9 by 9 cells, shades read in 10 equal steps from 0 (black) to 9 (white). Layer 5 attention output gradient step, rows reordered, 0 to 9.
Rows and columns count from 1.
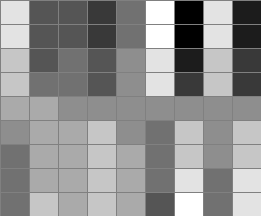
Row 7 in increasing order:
4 4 5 6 6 6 7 7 7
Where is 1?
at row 1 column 9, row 2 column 9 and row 3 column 7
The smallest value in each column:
4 3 3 2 4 3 0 4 1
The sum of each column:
53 44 43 43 46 54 39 53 41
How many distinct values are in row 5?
2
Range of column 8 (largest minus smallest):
4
